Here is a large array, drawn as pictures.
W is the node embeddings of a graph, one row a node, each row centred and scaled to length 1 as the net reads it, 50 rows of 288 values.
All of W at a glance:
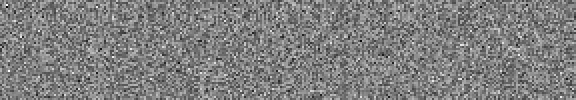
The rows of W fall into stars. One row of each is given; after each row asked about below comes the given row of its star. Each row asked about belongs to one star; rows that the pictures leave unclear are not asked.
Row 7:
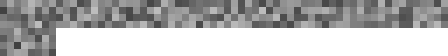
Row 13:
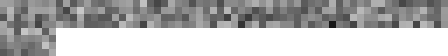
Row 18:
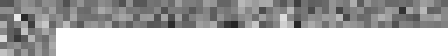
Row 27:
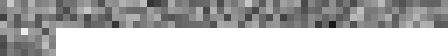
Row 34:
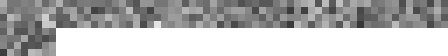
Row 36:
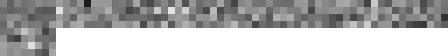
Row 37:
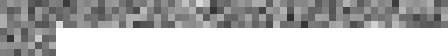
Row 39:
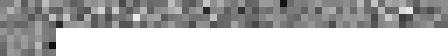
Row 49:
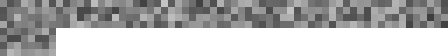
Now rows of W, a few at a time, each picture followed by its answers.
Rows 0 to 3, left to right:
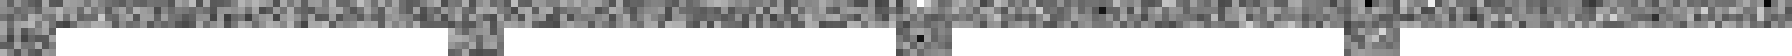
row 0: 18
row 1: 13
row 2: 36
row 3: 36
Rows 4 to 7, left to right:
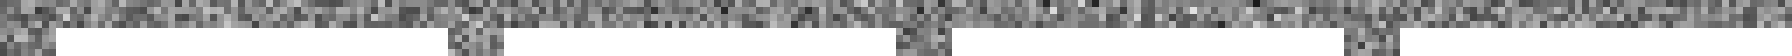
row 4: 7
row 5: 18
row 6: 39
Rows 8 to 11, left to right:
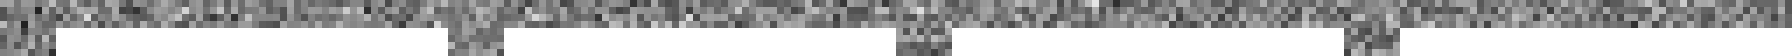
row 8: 7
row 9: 7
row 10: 27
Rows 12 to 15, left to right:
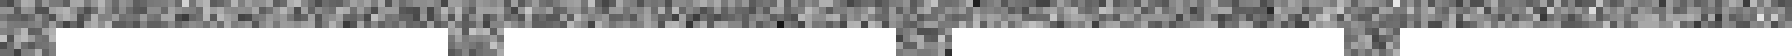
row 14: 7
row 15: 34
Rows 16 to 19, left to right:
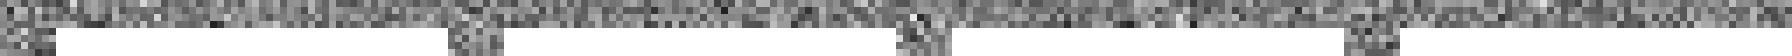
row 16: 27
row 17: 18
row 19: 39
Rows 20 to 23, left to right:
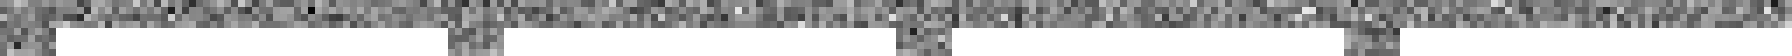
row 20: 36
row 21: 49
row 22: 39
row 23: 13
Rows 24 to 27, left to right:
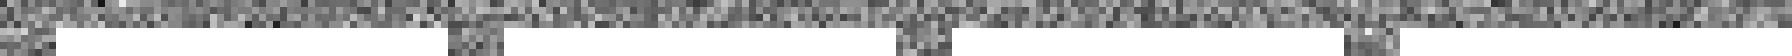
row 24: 27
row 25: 27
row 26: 39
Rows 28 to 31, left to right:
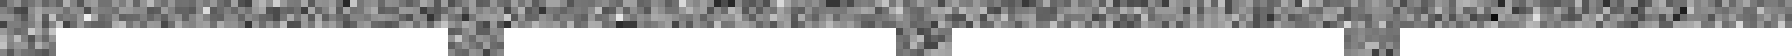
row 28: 13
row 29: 18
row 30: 34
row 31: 7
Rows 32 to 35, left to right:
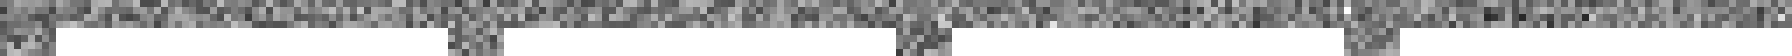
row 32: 36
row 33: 18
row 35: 34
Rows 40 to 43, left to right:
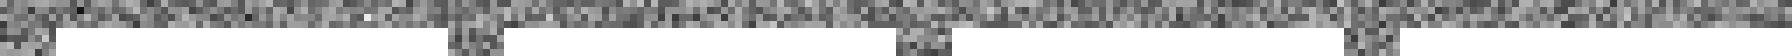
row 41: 18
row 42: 27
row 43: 37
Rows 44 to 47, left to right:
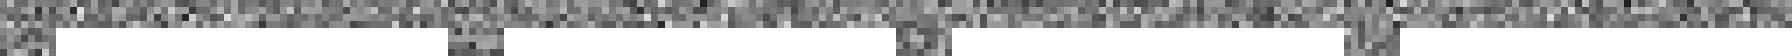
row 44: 7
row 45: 27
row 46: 34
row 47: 39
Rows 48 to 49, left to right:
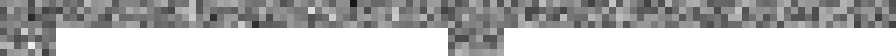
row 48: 36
